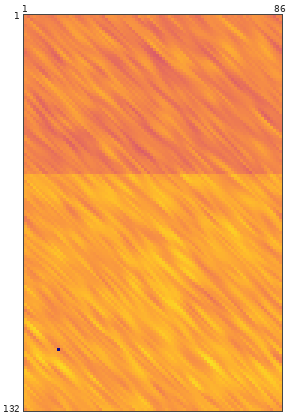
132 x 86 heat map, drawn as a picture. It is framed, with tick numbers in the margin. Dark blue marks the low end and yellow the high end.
Grain: diagonal, down to the right. Seam: horizontal, 40% of the way down, the bottom part higher. Lone odd cells: 1, lower than its neighbours.
